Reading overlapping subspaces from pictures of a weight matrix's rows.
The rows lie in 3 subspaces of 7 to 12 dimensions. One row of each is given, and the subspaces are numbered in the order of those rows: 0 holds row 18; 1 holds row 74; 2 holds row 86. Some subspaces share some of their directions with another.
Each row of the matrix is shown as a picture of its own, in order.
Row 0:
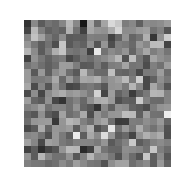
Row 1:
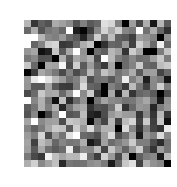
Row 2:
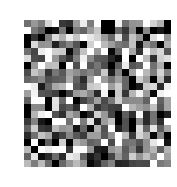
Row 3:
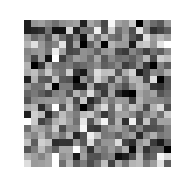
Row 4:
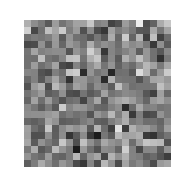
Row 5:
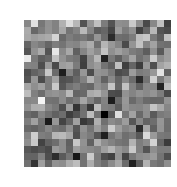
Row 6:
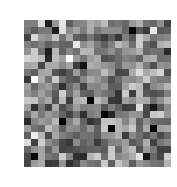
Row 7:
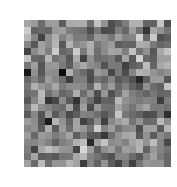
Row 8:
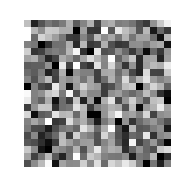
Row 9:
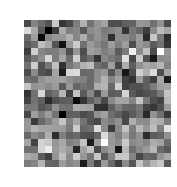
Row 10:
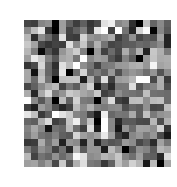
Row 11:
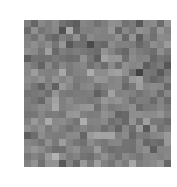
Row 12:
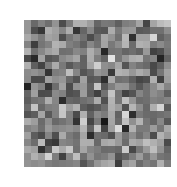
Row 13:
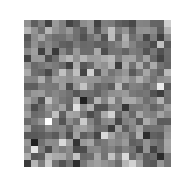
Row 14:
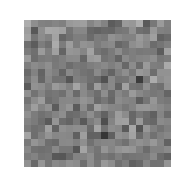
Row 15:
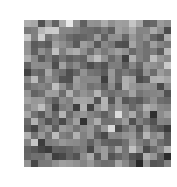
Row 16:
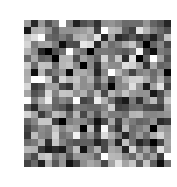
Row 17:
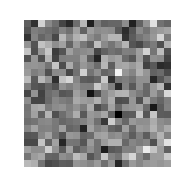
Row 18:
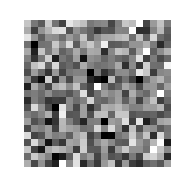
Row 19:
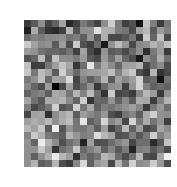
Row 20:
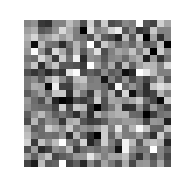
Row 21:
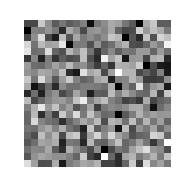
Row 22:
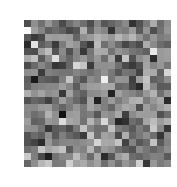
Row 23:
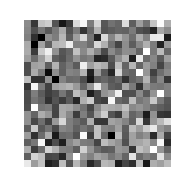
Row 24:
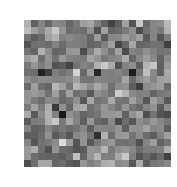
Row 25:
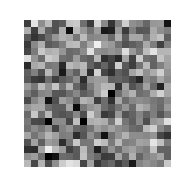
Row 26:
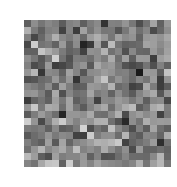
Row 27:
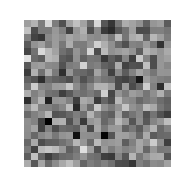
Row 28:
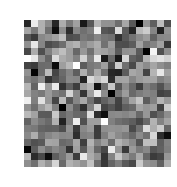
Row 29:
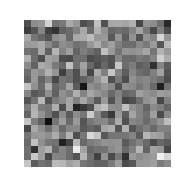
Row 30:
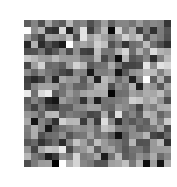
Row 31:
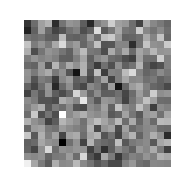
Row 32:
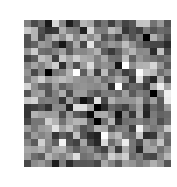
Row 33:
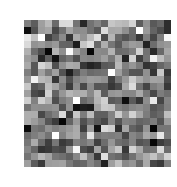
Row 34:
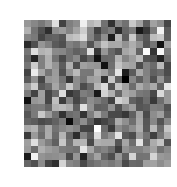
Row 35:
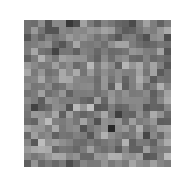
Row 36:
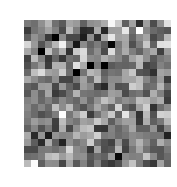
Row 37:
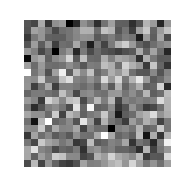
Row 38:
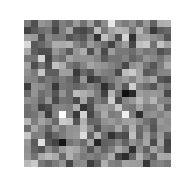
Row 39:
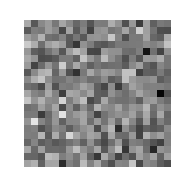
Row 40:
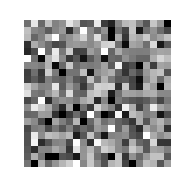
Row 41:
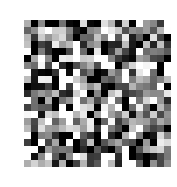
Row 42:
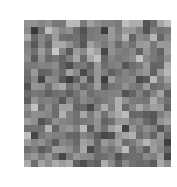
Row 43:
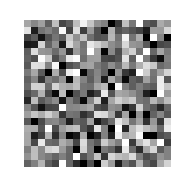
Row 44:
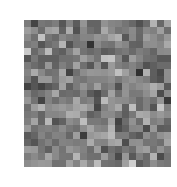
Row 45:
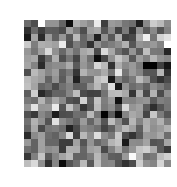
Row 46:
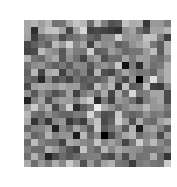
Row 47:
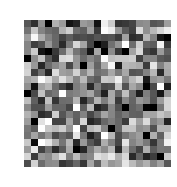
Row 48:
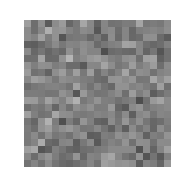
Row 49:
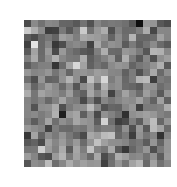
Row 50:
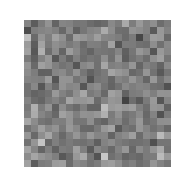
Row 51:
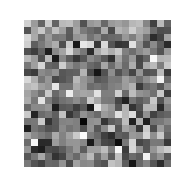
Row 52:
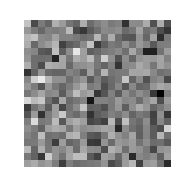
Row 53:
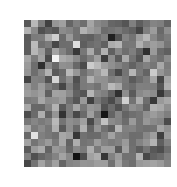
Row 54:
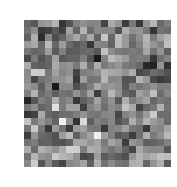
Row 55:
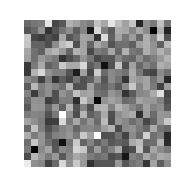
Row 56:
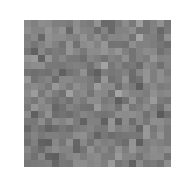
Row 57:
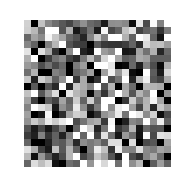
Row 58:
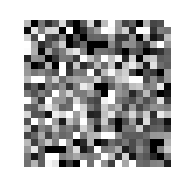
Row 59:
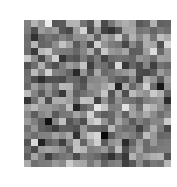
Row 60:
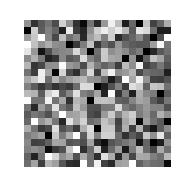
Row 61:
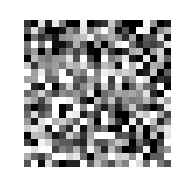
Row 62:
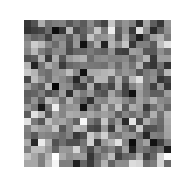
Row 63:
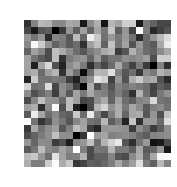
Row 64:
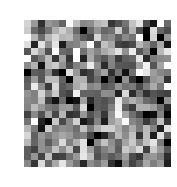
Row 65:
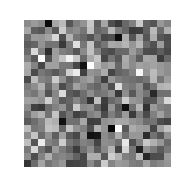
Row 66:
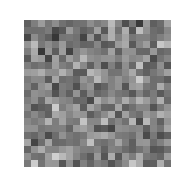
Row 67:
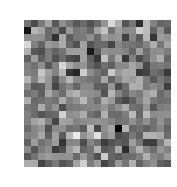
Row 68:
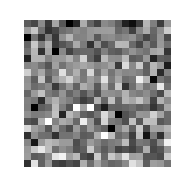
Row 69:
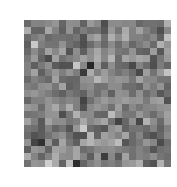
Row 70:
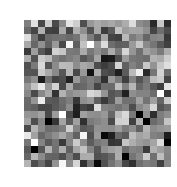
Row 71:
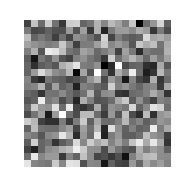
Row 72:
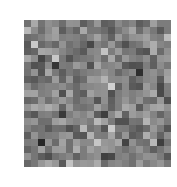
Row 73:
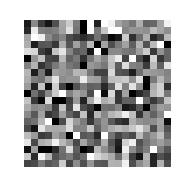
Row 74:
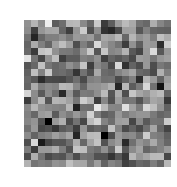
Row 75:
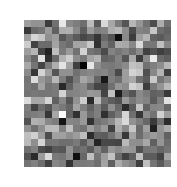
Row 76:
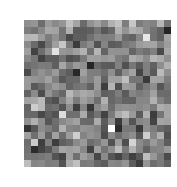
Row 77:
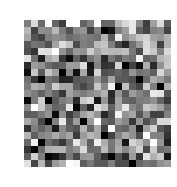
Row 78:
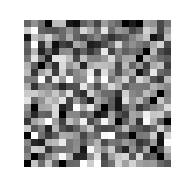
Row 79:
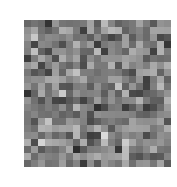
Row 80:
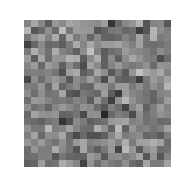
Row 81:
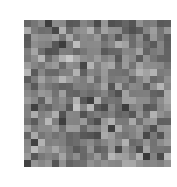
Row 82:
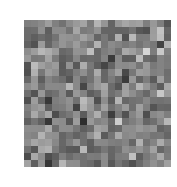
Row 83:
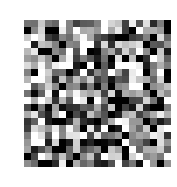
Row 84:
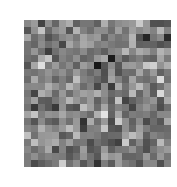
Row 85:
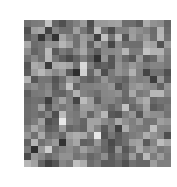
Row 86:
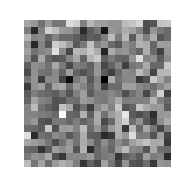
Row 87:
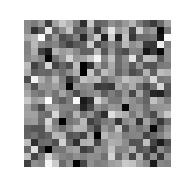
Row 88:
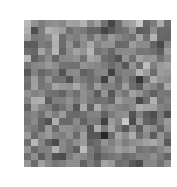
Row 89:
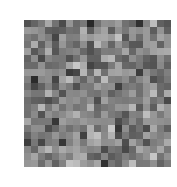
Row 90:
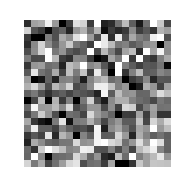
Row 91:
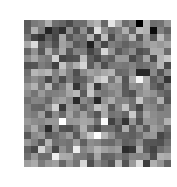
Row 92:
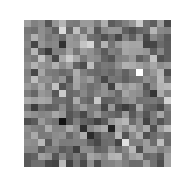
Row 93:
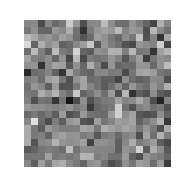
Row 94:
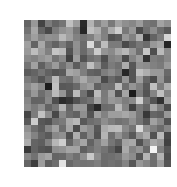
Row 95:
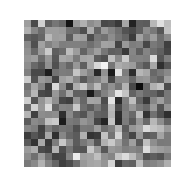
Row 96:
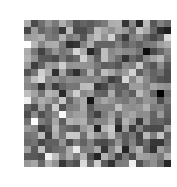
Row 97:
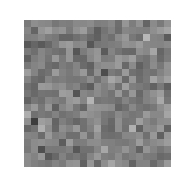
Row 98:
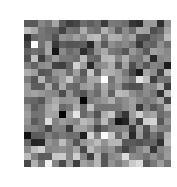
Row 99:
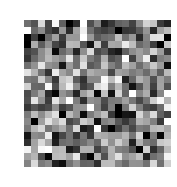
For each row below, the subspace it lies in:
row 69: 2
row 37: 1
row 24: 0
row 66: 2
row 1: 1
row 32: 1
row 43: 2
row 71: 0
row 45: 0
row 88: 1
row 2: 1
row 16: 2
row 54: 0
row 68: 2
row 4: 2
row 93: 1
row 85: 2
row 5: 2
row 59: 1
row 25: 0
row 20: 1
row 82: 0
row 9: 1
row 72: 2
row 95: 0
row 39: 1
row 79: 1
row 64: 1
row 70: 0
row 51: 0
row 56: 0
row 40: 2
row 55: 0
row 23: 0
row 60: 1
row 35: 2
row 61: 1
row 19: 2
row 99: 1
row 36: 2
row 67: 2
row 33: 2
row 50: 2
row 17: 0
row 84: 0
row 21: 0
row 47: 1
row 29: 2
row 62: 2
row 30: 0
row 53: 2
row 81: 0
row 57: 0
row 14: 1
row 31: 0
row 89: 0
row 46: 1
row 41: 0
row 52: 1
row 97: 1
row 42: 2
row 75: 2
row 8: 0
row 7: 1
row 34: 0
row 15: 0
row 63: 2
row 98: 2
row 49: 0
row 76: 1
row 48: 1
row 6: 0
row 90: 0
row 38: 0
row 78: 2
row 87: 2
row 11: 0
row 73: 1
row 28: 0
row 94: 1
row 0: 1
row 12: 0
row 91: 0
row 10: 0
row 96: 1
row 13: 2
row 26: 2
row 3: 2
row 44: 0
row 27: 1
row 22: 0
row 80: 0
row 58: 0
